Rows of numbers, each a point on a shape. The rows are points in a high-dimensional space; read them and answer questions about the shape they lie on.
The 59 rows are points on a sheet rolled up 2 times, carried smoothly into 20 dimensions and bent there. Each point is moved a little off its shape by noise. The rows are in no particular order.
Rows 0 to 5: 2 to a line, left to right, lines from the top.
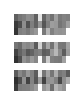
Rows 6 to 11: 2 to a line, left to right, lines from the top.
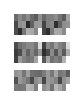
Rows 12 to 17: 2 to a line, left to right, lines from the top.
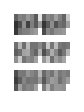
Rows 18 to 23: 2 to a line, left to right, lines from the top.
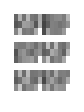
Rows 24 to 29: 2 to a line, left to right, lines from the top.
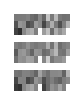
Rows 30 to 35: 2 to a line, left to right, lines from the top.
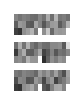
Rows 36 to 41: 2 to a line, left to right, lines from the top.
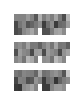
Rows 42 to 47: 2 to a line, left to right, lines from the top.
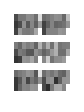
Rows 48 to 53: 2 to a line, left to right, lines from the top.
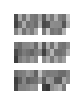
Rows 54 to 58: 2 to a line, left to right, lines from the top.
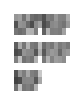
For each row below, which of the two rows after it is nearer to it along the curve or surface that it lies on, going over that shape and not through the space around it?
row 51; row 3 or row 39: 39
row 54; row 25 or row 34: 25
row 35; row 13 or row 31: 13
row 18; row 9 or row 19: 9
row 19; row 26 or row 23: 23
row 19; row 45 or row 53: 45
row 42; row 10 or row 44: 44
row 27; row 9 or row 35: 9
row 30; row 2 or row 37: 2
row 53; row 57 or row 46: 46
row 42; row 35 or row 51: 35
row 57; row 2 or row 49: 49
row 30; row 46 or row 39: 46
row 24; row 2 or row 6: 6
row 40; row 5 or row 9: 9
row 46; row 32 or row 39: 39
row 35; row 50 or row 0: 50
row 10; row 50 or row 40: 50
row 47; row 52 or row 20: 52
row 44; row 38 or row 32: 38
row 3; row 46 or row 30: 46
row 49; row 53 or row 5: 5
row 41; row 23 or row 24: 24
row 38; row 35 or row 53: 35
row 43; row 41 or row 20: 20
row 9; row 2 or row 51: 2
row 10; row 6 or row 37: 37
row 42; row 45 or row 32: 45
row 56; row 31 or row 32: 31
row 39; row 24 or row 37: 37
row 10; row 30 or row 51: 51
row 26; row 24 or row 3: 3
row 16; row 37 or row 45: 37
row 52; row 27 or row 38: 38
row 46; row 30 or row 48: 30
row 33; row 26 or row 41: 41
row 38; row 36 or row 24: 36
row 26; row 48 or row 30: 48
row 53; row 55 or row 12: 12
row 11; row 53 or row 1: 1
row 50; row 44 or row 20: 20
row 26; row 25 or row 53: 25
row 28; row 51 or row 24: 24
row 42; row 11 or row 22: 22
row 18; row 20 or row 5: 5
